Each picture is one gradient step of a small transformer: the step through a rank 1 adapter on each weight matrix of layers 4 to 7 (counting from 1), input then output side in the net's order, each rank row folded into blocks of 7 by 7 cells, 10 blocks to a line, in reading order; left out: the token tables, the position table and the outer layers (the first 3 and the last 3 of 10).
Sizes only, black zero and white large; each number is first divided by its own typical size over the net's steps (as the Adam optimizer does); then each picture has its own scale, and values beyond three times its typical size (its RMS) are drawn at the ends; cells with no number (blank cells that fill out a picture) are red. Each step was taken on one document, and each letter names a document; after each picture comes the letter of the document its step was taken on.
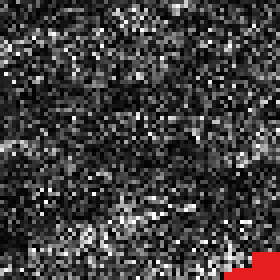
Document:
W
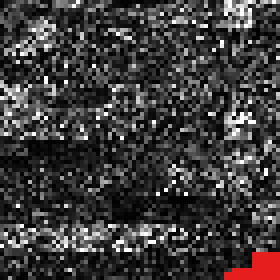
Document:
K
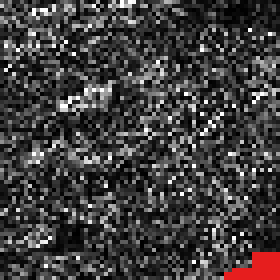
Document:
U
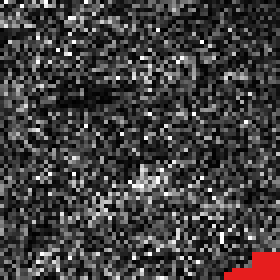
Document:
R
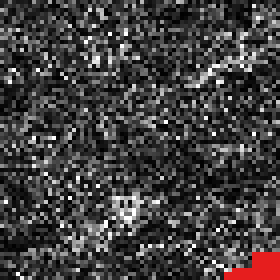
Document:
W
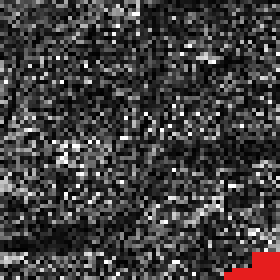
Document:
R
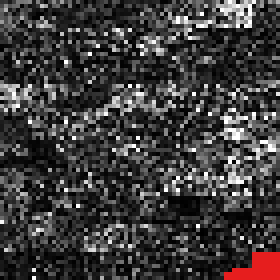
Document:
K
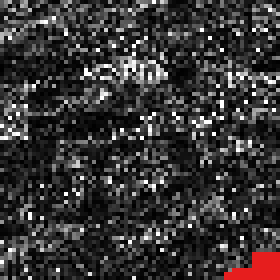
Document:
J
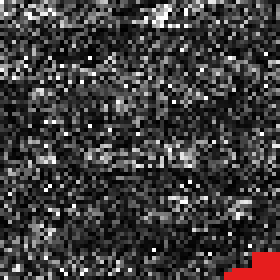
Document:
U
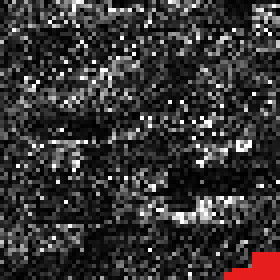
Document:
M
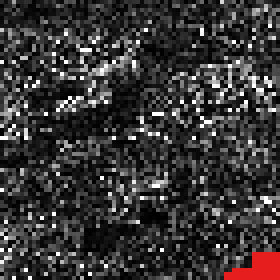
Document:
J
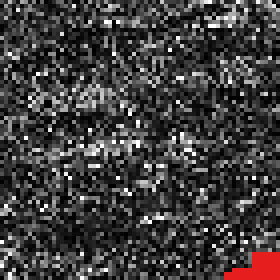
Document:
U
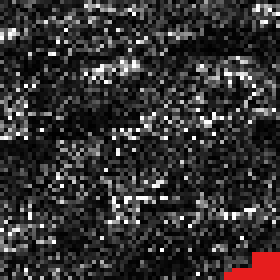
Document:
J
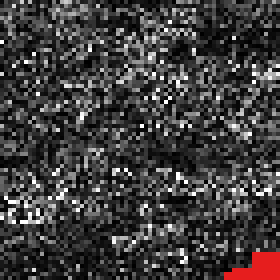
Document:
K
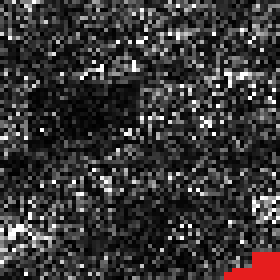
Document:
J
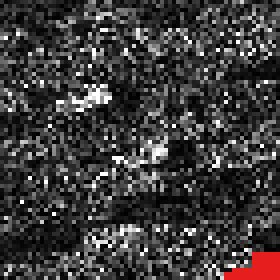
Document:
W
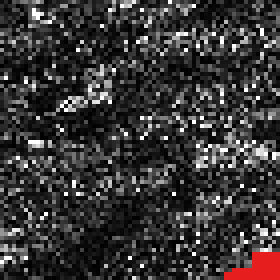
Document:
M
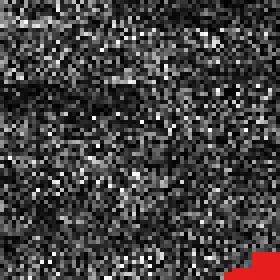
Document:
W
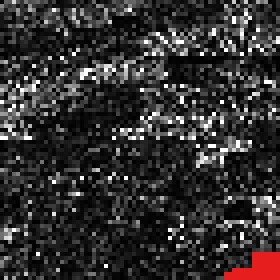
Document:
M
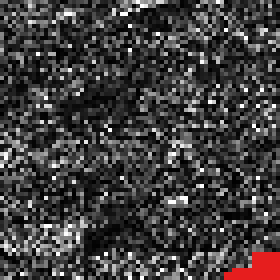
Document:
U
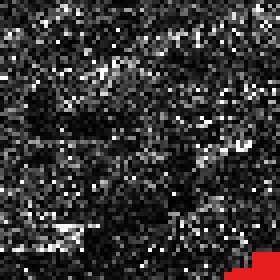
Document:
M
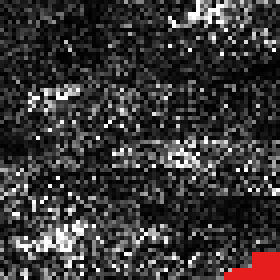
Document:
U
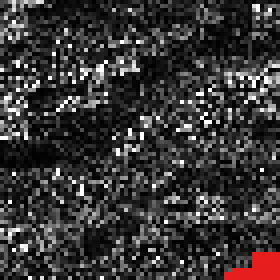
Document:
J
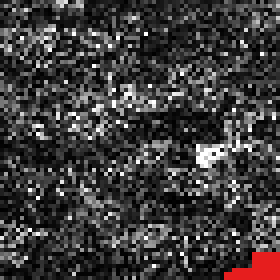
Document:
K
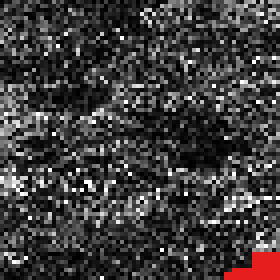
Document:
K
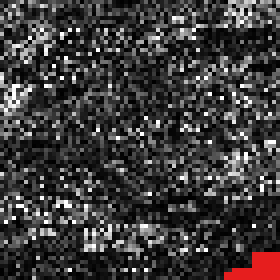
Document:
K
